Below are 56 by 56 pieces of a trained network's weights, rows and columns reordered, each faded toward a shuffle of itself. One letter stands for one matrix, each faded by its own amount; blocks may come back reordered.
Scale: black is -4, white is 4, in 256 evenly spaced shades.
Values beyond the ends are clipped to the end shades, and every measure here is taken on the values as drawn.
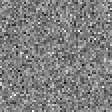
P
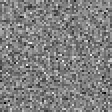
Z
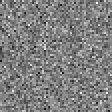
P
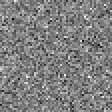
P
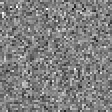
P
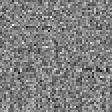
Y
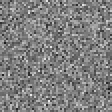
Z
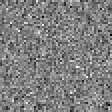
P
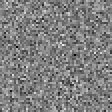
Z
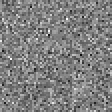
P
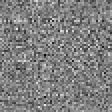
Y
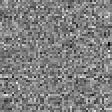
Y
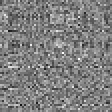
Y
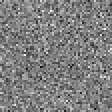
P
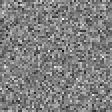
Z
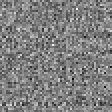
Y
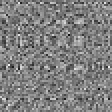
Y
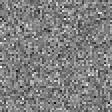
P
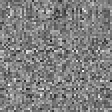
Y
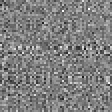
Y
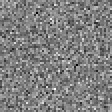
Z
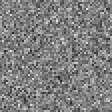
Z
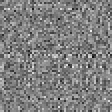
Y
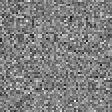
Y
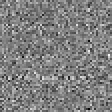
Y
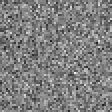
Z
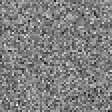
Z
